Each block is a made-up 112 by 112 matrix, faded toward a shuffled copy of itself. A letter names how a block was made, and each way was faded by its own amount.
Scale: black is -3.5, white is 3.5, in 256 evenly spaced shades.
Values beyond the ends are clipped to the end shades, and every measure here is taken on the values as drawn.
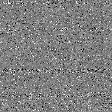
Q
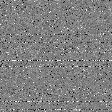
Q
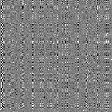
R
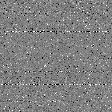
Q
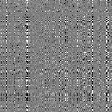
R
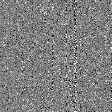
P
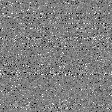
Q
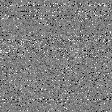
Q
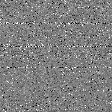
Q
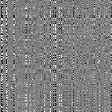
R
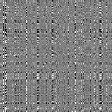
R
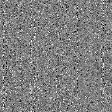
P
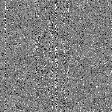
P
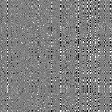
R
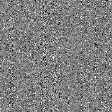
P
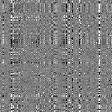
R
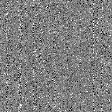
P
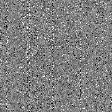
P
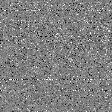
Q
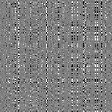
R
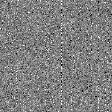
P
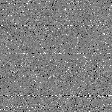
Q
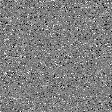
Q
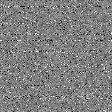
Q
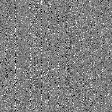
P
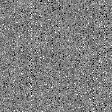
P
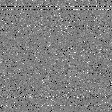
Q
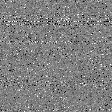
Q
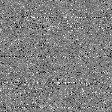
Q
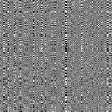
R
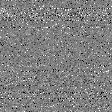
Q
